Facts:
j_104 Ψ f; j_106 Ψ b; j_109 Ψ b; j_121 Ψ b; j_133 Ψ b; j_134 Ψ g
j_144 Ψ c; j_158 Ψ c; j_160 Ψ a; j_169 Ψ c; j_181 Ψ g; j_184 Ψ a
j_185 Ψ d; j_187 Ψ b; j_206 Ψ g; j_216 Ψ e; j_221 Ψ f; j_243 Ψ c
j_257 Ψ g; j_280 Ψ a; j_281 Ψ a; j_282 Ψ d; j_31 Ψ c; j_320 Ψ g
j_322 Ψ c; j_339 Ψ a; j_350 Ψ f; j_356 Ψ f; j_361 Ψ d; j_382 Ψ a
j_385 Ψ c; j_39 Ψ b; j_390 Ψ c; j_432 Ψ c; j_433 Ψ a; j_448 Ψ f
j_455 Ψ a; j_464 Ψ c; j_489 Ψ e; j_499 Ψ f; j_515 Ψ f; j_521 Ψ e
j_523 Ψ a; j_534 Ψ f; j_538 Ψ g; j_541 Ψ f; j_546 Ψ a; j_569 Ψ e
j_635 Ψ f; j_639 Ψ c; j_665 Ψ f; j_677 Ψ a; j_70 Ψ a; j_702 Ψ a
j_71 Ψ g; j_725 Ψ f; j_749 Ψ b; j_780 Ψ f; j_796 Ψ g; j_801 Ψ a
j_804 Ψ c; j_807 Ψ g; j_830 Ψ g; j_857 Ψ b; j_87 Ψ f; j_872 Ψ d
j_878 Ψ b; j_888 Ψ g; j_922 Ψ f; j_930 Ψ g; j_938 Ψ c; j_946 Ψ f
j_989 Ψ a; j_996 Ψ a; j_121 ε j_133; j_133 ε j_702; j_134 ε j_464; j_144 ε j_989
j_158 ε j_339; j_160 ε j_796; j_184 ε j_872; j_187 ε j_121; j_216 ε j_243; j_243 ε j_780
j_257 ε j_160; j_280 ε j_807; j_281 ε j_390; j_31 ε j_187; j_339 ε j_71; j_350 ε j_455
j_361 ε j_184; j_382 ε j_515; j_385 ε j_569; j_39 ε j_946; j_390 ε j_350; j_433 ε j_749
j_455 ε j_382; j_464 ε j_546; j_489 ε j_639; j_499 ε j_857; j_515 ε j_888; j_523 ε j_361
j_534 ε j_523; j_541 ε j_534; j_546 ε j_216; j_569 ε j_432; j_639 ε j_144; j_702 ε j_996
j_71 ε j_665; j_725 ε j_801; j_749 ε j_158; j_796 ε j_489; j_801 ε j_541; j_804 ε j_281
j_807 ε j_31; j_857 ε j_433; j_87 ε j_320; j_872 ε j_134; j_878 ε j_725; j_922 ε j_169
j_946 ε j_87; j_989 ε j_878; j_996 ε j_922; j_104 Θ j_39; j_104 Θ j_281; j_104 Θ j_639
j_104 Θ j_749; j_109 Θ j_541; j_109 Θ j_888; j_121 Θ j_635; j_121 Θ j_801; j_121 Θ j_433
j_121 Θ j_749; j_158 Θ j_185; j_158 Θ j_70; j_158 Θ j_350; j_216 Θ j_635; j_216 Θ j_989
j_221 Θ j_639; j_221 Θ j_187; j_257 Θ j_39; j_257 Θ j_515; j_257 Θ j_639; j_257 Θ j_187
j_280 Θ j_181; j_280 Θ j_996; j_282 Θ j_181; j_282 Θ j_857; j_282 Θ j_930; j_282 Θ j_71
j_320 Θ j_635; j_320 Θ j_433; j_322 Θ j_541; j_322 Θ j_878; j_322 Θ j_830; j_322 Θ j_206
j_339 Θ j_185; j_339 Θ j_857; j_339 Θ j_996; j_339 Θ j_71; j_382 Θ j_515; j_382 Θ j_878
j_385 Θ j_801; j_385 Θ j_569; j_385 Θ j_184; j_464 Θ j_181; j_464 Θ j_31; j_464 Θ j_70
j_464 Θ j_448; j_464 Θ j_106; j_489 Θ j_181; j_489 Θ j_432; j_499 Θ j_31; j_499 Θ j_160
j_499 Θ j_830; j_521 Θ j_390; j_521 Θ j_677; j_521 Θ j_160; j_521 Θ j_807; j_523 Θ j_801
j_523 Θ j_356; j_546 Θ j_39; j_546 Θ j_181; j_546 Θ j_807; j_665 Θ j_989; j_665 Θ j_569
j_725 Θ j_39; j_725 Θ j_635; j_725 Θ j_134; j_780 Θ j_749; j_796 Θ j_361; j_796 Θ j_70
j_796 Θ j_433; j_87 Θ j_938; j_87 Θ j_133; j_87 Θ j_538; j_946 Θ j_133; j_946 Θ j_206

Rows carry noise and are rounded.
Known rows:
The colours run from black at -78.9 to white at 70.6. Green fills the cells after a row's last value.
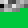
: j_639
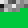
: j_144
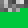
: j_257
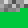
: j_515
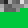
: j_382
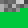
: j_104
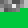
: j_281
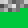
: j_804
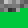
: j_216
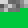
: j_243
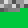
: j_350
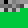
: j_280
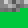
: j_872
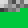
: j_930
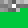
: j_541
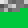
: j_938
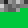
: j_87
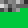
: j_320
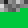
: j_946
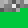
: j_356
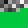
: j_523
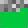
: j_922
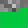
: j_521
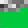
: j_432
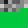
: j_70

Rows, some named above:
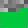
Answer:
j_322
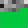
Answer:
j_878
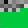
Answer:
j_280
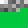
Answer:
j_807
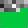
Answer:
j_989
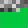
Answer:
j_635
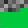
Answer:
j_121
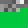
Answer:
j_221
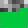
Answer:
j_857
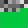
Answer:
j_546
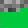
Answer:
j_216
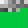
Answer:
j_181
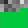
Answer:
j_382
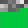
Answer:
j_780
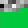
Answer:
j_639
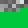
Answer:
j_104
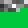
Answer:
j_569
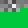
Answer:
j_160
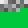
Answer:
j_807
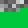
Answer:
j_104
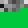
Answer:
j_187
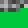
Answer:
j_749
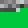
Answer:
j_665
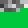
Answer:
j_184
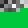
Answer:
j_801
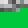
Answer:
j_134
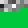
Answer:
j_144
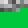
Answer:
j_134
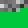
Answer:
j_499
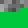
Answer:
j_109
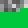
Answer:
j_677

